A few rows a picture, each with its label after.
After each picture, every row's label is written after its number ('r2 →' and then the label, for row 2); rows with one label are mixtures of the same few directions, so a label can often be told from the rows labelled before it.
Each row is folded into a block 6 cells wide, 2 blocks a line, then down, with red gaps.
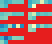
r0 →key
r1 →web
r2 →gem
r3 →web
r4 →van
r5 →web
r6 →key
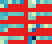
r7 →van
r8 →web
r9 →web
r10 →web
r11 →web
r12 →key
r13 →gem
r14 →web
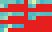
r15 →van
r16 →key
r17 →gem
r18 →gem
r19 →gem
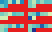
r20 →van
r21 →web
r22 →gem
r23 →van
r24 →van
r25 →web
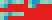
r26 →key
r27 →key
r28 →gem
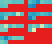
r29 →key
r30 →gem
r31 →van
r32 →gem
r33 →web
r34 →web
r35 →key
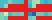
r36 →gem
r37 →key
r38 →web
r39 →key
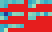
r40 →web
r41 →key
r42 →key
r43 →van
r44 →web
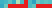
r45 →van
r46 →web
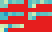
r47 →web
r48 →web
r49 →web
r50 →web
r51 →gem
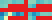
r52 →gem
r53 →key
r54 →key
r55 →key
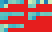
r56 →web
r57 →van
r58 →gem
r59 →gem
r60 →web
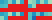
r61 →van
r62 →van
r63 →van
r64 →web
